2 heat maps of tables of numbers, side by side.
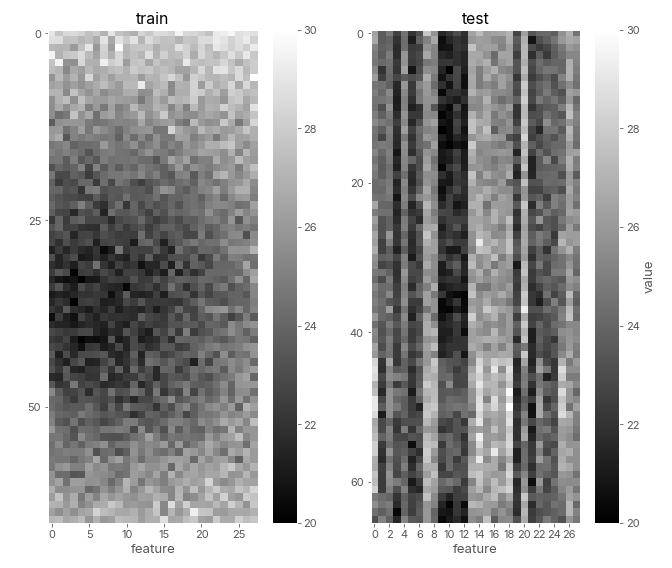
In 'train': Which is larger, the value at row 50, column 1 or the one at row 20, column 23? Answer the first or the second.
the second
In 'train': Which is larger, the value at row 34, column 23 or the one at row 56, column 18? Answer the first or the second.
the second
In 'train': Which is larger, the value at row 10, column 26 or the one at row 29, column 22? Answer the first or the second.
the first
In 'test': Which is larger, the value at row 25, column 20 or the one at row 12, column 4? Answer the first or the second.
the first
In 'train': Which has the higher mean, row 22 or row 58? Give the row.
58
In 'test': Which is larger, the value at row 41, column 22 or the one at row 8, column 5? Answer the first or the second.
the first
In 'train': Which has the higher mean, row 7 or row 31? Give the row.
7
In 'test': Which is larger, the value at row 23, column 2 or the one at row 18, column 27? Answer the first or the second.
the second
